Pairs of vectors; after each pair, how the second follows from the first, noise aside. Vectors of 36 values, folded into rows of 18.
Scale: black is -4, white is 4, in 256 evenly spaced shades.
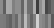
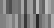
negated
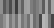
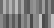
negated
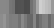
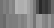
negated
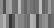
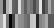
scaled up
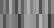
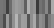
wrapped around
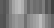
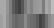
negated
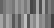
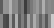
wrapped around
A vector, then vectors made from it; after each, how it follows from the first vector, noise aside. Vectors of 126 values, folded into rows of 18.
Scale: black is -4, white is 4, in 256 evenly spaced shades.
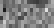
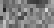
copied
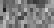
copied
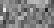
negated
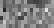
copied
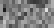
copied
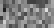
copied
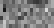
copied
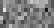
negated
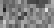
copied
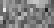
negated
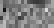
copied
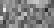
negated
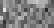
negated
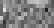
negated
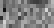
copied
